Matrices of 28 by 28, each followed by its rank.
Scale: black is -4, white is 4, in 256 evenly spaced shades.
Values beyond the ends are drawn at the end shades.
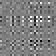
two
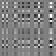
one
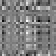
two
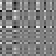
one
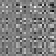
two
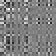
two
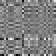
two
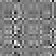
two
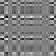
one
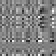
two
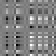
one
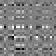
two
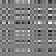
one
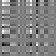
one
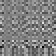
two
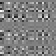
two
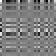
one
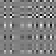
one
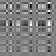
one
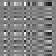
one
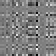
two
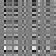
one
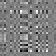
two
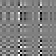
one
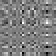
two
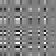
one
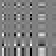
one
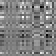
two
